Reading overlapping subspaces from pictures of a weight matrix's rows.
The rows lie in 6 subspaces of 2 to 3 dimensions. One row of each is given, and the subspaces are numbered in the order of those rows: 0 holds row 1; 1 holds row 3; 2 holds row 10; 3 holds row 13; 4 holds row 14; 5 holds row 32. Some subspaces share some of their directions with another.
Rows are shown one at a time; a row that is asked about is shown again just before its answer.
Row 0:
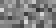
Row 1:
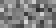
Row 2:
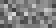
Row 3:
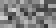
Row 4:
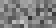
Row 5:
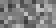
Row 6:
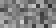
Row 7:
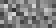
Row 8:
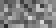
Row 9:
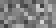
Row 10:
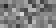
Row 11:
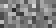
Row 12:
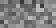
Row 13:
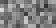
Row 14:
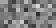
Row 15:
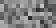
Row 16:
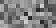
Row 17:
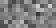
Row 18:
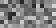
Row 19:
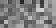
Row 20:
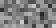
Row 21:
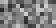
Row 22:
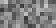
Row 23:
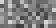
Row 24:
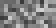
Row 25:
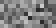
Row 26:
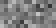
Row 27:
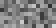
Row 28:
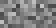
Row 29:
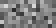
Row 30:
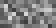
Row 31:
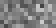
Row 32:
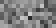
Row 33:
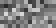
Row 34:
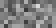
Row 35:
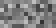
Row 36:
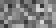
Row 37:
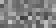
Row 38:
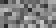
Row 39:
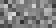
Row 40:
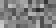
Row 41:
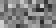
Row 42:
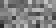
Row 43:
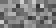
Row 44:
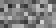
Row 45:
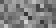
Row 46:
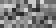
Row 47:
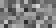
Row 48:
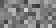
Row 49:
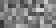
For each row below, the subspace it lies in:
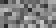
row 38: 3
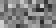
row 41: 4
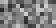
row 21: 3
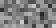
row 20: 0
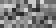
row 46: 2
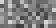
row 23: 5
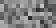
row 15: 5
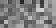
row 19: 1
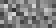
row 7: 2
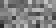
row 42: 4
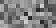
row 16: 5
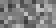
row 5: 3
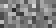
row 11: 2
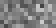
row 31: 0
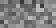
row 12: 1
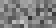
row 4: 4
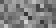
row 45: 5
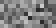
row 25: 5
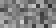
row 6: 0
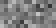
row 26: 4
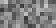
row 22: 3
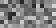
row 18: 1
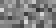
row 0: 0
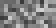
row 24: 1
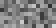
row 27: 0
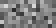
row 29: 2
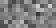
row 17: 4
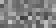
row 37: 5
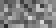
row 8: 3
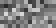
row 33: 2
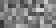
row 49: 4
